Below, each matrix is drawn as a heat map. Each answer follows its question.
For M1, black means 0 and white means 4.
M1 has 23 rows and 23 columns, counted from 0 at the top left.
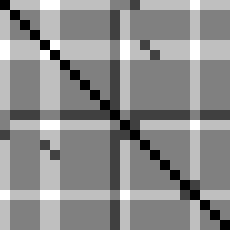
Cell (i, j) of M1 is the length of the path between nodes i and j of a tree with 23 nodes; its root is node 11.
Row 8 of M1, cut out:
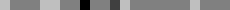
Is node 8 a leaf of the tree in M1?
yes
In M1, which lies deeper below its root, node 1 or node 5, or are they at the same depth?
node 5
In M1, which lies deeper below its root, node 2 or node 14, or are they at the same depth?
the same depth
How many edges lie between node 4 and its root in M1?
2
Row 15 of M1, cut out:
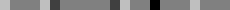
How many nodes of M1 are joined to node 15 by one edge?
2
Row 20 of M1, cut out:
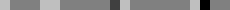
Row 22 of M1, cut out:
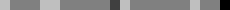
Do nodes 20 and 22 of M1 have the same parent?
yes
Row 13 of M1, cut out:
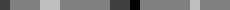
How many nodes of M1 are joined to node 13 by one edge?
3
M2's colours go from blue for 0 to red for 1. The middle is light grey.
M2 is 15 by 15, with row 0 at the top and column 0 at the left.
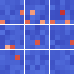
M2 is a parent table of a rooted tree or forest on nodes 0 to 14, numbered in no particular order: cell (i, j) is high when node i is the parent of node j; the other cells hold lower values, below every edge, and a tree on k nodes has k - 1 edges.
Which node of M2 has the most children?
4
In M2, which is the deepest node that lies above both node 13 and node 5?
4
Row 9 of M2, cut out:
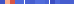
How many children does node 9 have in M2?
2
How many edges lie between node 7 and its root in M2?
4
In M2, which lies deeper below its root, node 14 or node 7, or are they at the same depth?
the same depth
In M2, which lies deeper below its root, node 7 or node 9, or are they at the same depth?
node 7
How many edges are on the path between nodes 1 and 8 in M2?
4
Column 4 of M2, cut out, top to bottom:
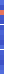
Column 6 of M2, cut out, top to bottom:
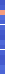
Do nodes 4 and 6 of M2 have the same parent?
yes
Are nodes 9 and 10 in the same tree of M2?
yes
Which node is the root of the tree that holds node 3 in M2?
11
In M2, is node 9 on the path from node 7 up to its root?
yes
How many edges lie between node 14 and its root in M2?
4
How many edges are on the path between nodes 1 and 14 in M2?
5
